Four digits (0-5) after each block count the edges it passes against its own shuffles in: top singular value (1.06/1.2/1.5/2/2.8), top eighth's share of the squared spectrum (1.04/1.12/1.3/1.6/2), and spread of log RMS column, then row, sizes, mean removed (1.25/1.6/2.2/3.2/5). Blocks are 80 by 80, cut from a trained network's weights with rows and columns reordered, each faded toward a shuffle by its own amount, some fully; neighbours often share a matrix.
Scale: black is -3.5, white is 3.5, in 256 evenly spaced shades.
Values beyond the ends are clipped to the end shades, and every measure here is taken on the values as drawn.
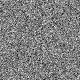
0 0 0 0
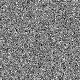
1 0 0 0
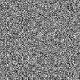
4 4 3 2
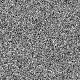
0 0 0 0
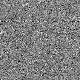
1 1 0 1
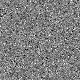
0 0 0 0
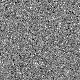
0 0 0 0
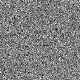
2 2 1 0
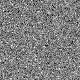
1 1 0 0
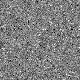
1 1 0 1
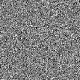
3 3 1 1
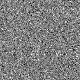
2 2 0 1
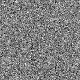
2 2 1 0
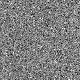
2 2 0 0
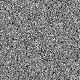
2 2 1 0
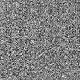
3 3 1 1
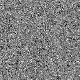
2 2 0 1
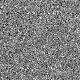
2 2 0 1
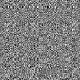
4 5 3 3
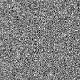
3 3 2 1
